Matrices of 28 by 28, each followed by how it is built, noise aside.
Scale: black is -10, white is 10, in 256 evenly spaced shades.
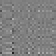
low rank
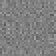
low rank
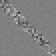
banded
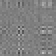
low rank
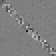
banded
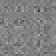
low rank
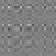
low rank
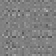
low rank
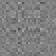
low rank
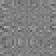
low rank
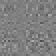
low rank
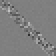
banded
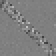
banded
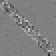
banded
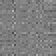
low rank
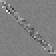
banded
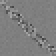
banded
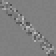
banded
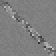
banded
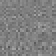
low rank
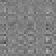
low rank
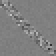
banded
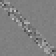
banded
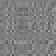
low rank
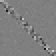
banded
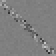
banded
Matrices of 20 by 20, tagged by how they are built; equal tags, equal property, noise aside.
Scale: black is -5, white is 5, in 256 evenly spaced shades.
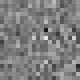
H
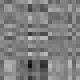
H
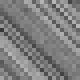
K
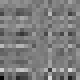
H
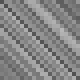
K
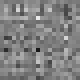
H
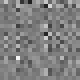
H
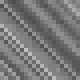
K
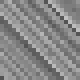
K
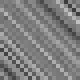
K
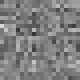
H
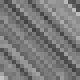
K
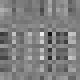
H
